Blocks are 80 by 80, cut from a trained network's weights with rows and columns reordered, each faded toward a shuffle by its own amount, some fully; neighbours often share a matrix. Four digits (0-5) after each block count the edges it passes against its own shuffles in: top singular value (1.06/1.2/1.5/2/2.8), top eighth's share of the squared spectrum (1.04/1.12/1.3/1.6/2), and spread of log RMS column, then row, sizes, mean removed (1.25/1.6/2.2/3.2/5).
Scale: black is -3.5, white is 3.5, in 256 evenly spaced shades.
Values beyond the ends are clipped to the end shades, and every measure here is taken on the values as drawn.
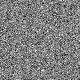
0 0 0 0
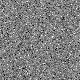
0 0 0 0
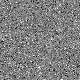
0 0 0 0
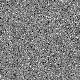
0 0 0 0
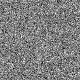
0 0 0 0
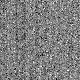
2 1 0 0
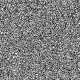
1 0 0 0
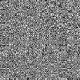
3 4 1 3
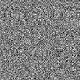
3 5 1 2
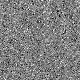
0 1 0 0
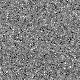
1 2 0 0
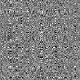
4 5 3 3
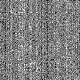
4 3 2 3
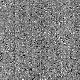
2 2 0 1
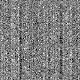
4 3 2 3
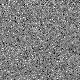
1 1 0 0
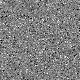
0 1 0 0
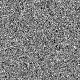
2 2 0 0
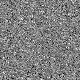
0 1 0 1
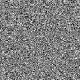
3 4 0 2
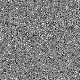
1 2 0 1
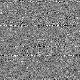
3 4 1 3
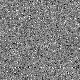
1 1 0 1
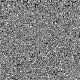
2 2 0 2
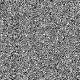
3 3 1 1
